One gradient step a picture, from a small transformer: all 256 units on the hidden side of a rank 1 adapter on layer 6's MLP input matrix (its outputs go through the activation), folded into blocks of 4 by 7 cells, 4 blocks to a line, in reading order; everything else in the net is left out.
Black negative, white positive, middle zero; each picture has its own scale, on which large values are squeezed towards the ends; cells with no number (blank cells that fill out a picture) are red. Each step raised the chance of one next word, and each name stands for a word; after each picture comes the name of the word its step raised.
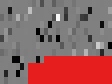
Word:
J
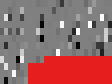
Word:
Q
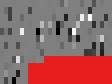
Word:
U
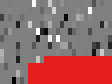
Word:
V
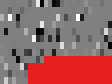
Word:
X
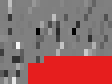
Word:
X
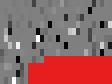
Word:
J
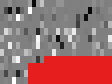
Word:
V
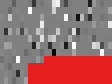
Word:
Q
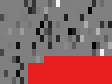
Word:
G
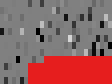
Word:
J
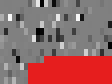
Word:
X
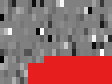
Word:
G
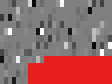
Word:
G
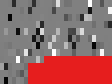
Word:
G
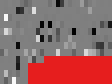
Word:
Q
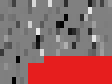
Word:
V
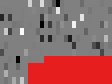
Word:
Q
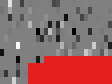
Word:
X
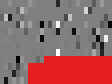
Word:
Q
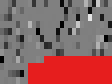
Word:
U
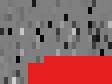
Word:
J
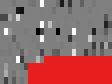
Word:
U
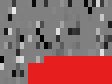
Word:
G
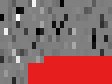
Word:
U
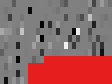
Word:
Q
